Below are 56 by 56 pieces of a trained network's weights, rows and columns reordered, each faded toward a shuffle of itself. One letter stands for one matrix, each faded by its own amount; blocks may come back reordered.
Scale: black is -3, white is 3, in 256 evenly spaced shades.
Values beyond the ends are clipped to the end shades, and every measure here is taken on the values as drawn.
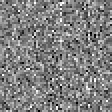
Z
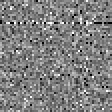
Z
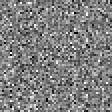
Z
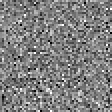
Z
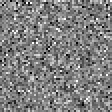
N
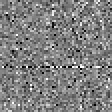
Z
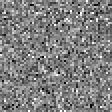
N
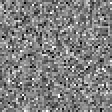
N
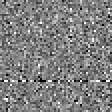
Z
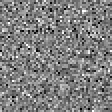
N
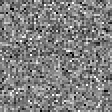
N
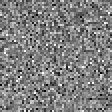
N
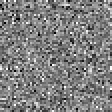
N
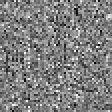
Z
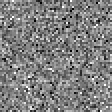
N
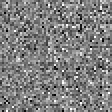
Z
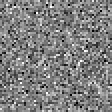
N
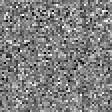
N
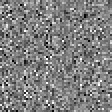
Z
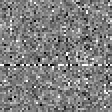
Z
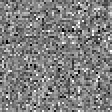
Z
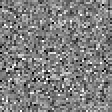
N
